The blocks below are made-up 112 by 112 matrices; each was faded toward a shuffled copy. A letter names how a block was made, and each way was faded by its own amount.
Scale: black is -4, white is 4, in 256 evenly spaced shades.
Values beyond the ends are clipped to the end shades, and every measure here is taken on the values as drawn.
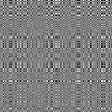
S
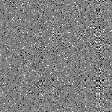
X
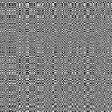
S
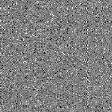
X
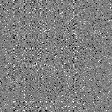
X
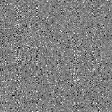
X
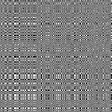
S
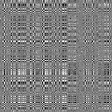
S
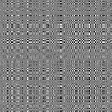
S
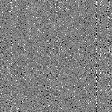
X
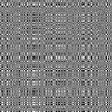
S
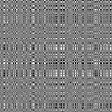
S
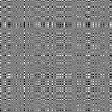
S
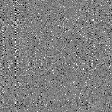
X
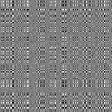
S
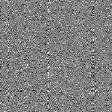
X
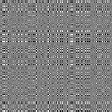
S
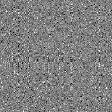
X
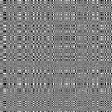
S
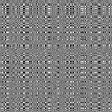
S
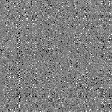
X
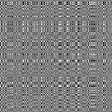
S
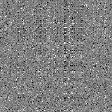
X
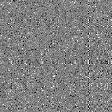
X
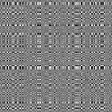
S
